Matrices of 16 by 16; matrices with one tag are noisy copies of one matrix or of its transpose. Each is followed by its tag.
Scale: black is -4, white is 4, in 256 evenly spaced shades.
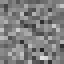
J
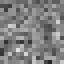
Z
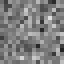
Z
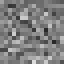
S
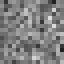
Z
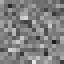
S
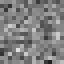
Z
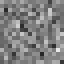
S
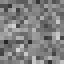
Z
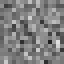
J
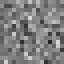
J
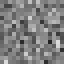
J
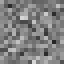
S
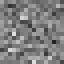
S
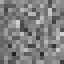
S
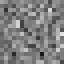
S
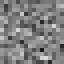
J
